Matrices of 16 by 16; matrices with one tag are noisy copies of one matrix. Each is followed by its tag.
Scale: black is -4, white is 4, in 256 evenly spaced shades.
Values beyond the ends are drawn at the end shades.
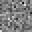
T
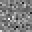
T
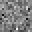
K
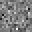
K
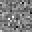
T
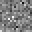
T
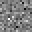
T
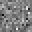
K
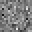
K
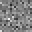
T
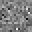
K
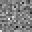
T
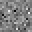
K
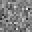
K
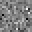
K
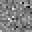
T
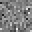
K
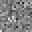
T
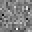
K
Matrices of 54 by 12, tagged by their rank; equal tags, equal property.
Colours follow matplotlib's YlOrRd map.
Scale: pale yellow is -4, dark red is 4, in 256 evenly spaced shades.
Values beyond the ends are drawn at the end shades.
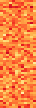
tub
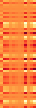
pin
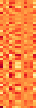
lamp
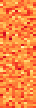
tub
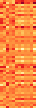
lamp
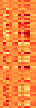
lamp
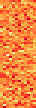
tub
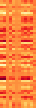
lamp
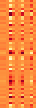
pin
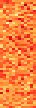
tub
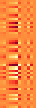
pin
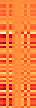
pin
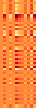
pin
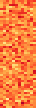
tub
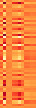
pin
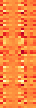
lamp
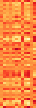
lamp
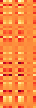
pin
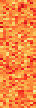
tub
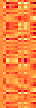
lamp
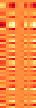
pin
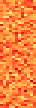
tub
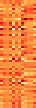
lamp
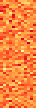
tub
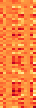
lamp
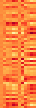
lamp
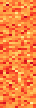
tub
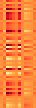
pin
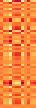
pin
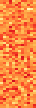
tub
